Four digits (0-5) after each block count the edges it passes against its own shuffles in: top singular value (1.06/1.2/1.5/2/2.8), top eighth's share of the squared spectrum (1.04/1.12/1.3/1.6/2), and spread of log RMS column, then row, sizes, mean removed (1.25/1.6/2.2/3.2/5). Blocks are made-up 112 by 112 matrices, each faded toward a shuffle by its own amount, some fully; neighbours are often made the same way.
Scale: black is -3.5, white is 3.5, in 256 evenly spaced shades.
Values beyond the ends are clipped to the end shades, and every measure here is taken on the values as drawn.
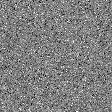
0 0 0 0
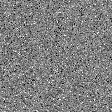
0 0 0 0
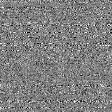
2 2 0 4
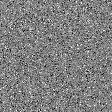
2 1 0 0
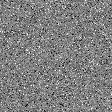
0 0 0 0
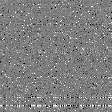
4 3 1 2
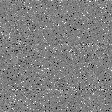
3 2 0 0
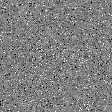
3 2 0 1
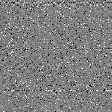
4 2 0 2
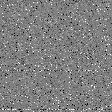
3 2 0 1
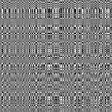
5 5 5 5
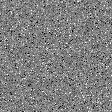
0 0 0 0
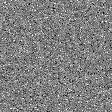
0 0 0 0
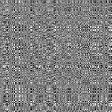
5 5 4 4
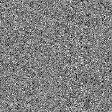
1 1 3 0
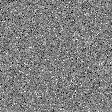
0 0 0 0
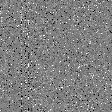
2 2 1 0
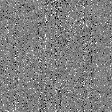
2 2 3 0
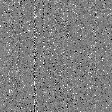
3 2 2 0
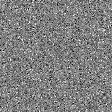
3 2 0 0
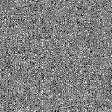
4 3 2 1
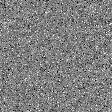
1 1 0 0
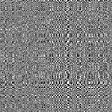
5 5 4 4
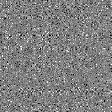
4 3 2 2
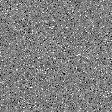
3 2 0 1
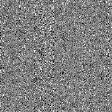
1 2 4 0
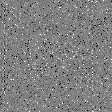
3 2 1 0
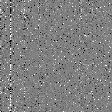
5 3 2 1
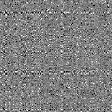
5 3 2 2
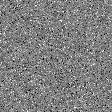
2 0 0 0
